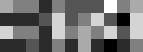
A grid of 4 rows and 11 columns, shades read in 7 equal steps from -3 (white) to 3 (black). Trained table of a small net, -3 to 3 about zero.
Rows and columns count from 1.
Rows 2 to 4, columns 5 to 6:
-2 1 / -2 0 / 0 2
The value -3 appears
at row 1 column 9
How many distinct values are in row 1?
5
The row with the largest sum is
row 4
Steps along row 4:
same down up down up down up up down down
